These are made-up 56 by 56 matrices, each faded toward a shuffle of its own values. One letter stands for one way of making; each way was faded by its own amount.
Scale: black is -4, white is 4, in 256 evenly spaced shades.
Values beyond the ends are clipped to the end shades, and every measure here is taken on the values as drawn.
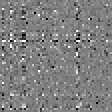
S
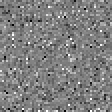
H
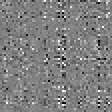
S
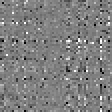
S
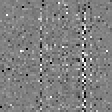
S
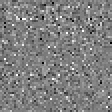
H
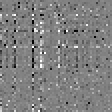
S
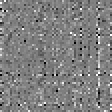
S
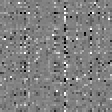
S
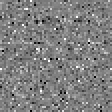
H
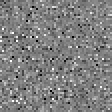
H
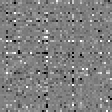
S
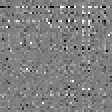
S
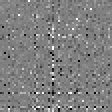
S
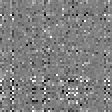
S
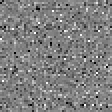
H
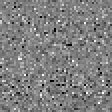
H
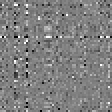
S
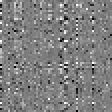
S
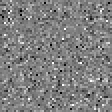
H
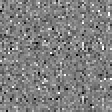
H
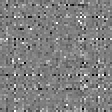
S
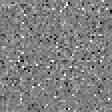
H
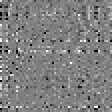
S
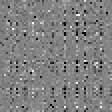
S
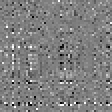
S
